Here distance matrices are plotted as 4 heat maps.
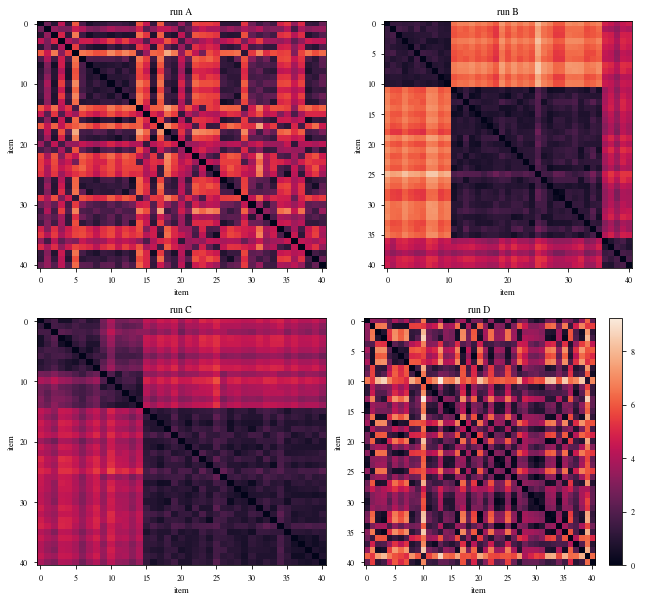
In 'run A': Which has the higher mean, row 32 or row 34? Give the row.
34
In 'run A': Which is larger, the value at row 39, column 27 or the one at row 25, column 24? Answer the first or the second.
the second
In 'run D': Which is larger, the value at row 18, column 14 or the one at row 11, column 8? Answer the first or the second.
the second
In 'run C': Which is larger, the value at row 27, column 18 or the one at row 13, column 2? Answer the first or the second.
the second
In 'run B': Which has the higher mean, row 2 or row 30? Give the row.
2
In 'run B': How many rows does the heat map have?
41
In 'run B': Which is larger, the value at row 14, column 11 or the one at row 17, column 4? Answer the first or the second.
the second
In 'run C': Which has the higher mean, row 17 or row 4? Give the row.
4
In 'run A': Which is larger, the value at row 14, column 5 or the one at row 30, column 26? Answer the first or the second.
the second
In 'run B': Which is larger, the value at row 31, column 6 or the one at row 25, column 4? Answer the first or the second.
the second
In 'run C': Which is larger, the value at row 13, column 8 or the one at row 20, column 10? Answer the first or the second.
the second
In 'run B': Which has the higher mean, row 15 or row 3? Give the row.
3
